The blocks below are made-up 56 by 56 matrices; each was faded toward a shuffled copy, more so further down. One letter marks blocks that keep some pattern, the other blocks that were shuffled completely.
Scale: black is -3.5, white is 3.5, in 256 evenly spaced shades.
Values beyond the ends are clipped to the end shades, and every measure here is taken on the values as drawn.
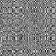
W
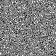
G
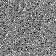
G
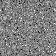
G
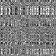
W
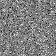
G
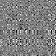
W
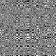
W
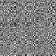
W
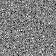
G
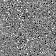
G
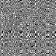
W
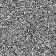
G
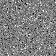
G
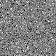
G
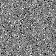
G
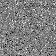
G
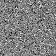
G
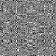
W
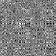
W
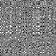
W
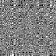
W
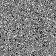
G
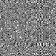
W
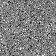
G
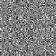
W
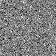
G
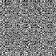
W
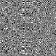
W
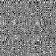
W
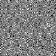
W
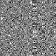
W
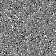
G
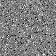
G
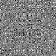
W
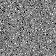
G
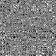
W
